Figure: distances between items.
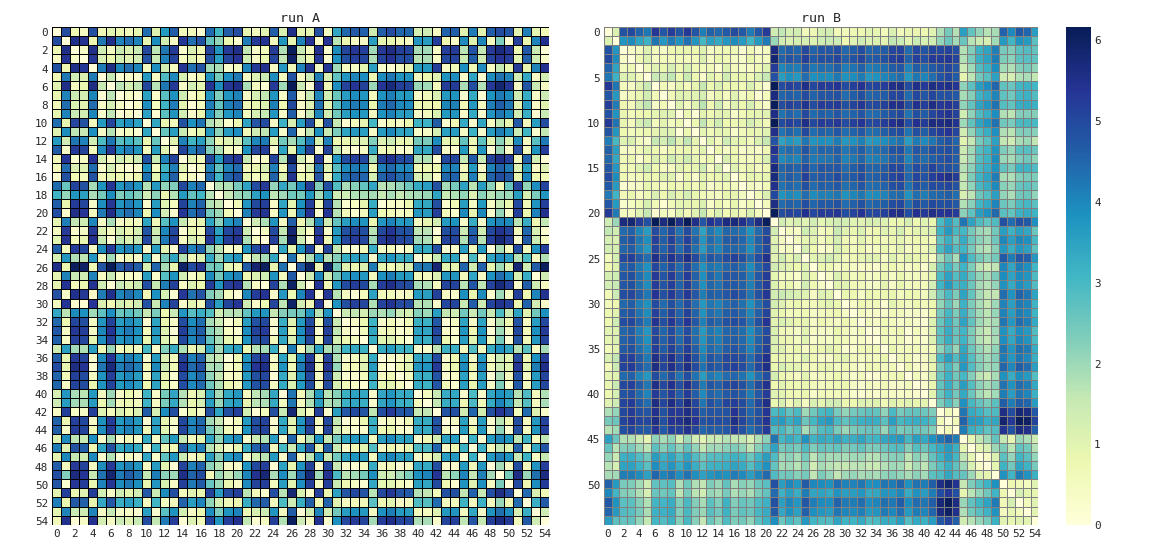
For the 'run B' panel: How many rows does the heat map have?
55
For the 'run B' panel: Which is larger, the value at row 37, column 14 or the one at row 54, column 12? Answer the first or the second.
the first
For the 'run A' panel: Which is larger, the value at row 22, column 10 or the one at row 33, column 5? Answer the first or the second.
the first
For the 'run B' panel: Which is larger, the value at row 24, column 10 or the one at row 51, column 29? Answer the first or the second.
the first
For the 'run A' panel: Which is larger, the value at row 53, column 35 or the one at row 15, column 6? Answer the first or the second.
the second
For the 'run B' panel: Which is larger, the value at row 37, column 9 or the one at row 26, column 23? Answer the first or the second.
the first
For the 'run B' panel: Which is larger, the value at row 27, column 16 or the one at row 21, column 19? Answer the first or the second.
the second
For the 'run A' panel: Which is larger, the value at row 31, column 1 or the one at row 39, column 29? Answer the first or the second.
the first
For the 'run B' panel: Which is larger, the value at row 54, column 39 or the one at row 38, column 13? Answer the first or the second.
the second
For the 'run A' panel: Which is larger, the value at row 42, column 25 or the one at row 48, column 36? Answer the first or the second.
the first
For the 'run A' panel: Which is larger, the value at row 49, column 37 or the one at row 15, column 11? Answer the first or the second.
the first
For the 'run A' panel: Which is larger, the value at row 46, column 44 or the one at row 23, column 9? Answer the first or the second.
the second
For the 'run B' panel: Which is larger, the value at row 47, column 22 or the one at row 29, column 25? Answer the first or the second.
the first
